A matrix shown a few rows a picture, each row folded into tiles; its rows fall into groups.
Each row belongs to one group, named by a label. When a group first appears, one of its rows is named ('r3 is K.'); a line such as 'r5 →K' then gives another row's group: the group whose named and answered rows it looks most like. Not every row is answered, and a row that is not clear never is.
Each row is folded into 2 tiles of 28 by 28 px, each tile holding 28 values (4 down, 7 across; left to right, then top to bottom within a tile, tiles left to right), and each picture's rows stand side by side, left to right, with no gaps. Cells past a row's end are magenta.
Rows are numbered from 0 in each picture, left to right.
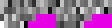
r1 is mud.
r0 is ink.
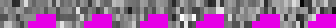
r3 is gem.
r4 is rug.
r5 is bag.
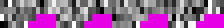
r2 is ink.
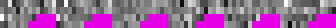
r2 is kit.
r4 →mud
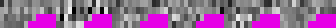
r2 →gem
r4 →gem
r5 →bag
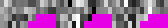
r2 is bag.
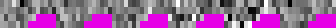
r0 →bag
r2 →bag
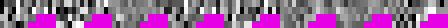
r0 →rug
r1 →kit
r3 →rug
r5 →bag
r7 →bag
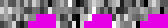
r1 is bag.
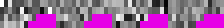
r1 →mud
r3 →rug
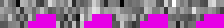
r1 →bag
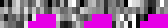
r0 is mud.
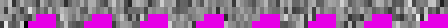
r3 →ink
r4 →ink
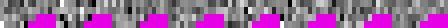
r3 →gem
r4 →mud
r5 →ink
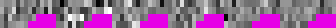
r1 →gem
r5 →rug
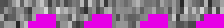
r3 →rug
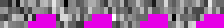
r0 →kit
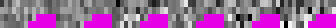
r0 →mud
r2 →gem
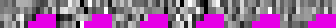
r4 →rug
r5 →rug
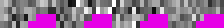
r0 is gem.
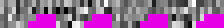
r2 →rug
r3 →mud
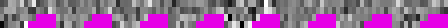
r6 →ink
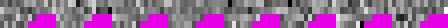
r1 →bag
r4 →gem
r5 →kit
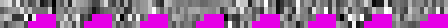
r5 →rug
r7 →rug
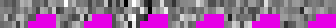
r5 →mud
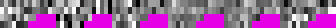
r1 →ink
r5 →gem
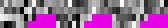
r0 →mud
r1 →bag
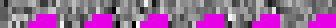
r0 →gem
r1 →ink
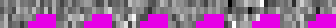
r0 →rug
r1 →gem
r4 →gem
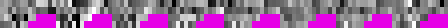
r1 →bag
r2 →bag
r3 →gem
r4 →gem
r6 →gem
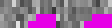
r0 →bag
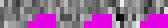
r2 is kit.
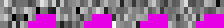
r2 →ink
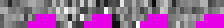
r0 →kit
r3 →gem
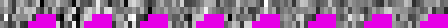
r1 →bag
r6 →gem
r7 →bag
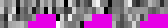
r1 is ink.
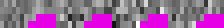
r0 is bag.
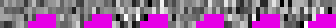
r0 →mud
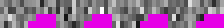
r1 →rug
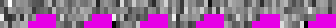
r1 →rug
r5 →ink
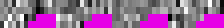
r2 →gem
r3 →ink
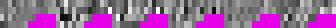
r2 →rug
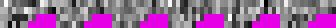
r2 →rug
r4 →rug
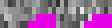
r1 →mud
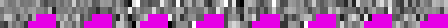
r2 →mud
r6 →kit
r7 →kit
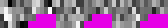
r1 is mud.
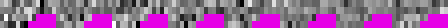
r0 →rug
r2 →ink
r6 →kit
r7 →gem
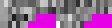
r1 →ink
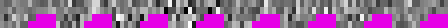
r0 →gem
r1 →bag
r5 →rug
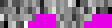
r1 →bag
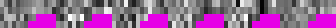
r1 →gem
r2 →bag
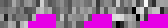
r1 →rug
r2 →mud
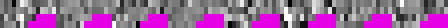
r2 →ink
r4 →mud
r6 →rug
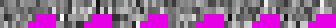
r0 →kit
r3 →gem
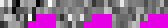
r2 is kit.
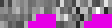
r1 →mud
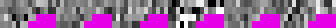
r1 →mud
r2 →rug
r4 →bag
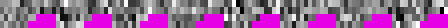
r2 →bag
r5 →kit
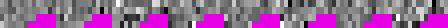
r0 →ink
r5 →ink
